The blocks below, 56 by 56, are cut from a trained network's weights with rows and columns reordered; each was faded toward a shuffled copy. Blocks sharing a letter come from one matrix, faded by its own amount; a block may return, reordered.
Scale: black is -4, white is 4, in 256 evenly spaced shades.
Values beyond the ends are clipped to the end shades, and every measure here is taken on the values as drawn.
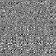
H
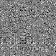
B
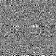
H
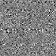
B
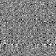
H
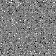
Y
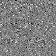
Y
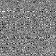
H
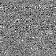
B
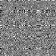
H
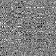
H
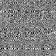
H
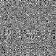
B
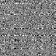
H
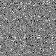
Y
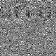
B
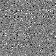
Y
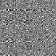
H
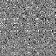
B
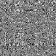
B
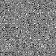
B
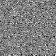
B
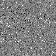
Y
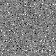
Y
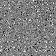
Y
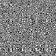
B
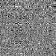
H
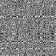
H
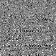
B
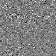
Y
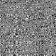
B
